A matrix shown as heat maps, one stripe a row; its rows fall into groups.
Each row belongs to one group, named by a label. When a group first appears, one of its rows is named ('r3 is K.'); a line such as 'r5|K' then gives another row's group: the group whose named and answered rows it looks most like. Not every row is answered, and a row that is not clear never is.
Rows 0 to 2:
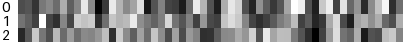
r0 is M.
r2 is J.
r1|M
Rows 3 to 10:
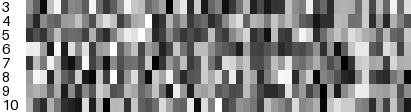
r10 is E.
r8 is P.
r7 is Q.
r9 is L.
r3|M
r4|J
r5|M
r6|L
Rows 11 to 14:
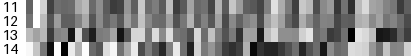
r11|P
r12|P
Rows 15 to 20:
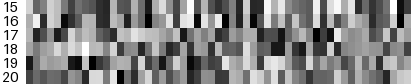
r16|E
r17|M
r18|L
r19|Q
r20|J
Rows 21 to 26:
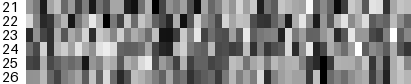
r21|Q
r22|M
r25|J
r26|J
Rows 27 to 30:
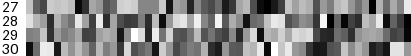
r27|M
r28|P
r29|P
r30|J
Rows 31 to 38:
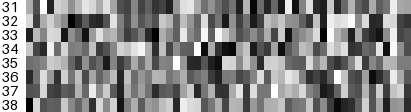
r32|E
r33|E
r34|M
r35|Q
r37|J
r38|P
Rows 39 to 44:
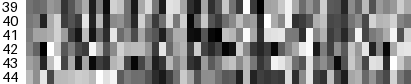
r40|Q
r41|Q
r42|M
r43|Q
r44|L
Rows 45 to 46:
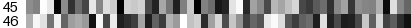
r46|P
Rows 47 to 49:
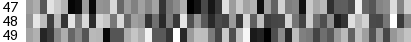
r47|Q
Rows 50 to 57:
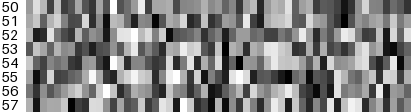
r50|P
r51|Q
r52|M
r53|P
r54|E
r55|M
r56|J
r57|E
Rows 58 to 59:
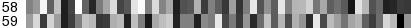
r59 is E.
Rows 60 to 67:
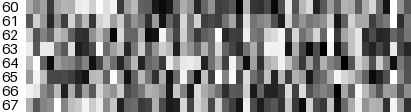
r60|L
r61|L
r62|E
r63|E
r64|P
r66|L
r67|L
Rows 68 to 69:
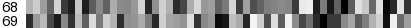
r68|P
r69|J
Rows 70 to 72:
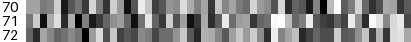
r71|Q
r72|J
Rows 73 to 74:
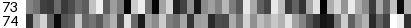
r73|E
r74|J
